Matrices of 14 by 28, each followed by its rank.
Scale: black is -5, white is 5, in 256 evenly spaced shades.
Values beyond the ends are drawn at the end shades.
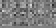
three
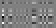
one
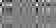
one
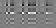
one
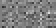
three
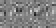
three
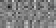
three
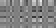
one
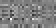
three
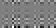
one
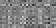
three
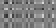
one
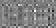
three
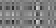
one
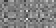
three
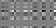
one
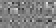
three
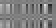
one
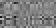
three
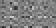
three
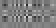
one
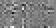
three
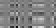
one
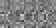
three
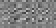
three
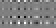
one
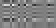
one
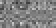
three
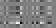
one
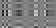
one
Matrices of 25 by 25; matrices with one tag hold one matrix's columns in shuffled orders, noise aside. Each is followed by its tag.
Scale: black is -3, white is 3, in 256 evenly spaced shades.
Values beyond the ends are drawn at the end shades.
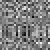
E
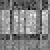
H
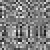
E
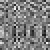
E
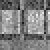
H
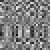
E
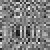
E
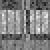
H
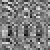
E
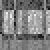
H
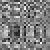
E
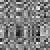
E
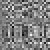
E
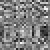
E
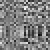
E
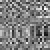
E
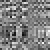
E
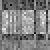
H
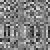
E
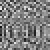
E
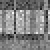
H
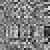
E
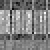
H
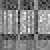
H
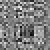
E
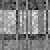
H
